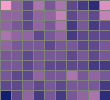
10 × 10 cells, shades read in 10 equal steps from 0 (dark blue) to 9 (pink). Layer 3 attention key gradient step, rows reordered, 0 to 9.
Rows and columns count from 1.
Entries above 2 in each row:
8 10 8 9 10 10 8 10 9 6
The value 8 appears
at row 1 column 10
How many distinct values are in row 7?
3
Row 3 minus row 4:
-1 -1 -2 2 0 1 0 1 -1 0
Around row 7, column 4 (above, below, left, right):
4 5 3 3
